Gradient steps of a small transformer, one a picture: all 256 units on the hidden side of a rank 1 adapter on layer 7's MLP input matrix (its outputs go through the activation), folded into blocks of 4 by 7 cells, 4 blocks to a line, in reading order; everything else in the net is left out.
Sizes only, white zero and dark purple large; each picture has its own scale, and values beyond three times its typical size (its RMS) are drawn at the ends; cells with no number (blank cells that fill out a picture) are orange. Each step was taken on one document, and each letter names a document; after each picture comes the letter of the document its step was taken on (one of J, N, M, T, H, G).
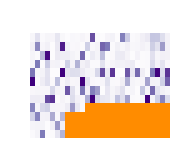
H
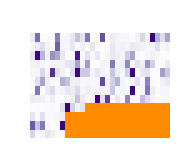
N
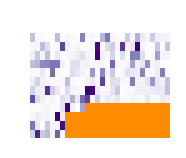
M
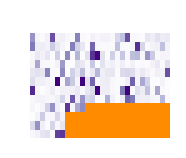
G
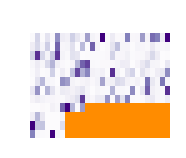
N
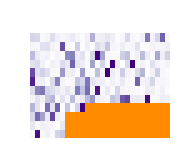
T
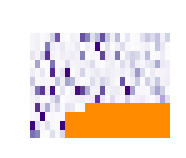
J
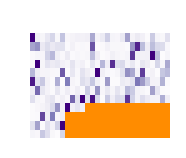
G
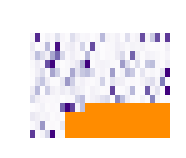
N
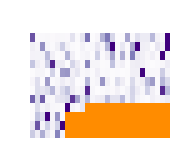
M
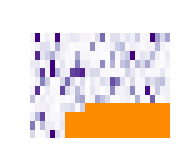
N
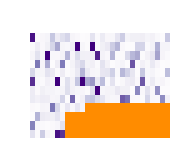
G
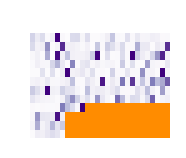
M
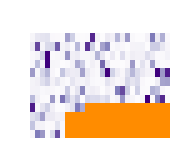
H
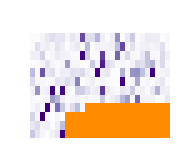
J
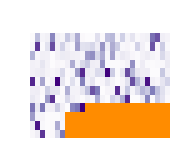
H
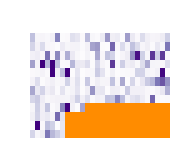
M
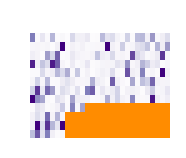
M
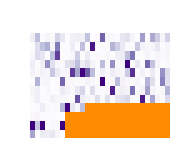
N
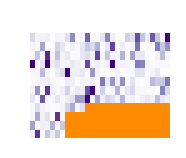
M
